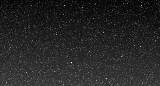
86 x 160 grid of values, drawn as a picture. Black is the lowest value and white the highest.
Slope: up to the bottom. Grain: fine. Odd rows or columns: none.
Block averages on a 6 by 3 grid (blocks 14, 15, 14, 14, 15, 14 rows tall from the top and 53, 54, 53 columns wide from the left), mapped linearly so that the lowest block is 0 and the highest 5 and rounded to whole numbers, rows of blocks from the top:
000 | 111 | 222 | 333 | 444 | 555
